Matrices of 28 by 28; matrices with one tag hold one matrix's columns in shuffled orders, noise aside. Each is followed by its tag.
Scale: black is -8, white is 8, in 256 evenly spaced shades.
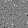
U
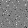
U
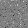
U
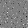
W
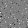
W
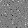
U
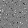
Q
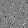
W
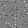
U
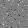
U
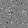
Q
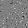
W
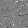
U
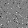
W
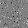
W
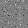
U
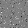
W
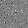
Q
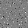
W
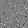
W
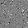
Q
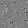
Q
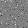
U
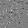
Q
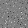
W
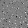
W
